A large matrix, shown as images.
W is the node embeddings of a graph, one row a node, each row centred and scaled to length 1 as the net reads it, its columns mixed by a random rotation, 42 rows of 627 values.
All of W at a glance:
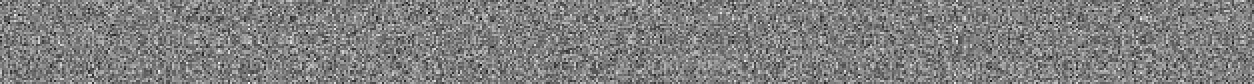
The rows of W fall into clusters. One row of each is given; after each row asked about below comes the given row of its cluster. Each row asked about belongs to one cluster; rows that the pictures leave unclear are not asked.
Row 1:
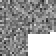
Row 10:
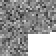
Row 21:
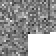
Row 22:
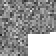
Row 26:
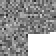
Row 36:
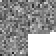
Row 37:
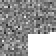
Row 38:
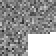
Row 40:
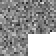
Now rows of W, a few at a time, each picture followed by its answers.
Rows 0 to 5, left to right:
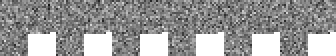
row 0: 21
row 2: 21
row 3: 38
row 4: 36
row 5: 1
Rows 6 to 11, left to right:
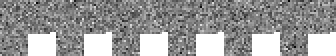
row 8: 10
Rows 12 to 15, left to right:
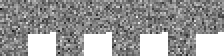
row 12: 37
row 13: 38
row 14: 37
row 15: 22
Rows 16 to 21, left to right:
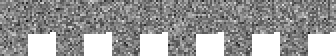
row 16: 40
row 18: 21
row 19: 26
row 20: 21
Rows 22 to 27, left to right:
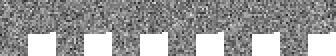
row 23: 10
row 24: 40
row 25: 26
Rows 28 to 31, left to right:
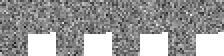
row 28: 1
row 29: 22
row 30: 10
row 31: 38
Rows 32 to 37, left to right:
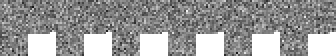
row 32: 22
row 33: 40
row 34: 38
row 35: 36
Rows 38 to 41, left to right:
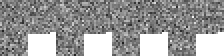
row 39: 22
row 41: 37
